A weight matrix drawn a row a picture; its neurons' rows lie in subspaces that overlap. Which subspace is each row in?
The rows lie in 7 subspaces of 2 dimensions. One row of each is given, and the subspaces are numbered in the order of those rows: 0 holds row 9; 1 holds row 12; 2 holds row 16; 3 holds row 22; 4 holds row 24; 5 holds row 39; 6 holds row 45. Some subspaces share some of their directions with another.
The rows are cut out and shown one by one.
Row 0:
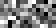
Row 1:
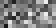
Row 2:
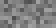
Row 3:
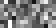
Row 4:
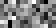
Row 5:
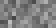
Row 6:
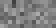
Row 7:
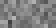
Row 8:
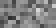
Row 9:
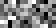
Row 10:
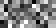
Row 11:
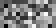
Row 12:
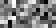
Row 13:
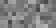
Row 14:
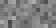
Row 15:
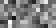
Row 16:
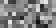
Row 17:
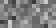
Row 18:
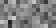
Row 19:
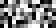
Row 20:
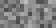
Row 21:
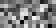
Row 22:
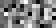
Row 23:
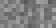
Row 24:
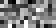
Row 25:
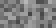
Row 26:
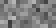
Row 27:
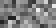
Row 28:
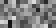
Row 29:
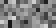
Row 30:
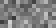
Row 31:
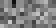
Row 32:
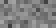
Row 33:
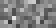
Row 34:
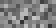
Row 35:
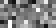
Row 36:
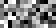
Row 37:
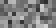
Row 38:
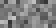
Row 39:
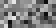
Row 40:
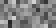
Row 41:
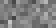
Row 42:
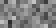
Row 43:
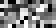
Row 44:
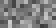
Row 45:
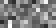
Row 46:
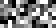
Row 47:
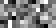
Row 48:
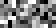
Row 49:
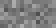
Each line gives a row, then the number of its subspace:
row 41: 1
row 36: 5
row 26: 0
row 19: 0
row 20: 3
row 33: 6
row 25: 3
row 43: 4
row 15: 2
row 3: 0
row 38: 3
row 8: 0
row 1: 5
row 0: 0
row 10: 1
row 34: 4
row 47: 2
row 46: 1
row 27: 0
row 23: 3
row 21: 4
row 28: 5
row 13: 2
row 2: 6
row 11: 5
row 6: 1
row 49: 1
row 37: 2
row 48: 1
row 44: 3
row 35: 4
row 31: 1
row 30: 2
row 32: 6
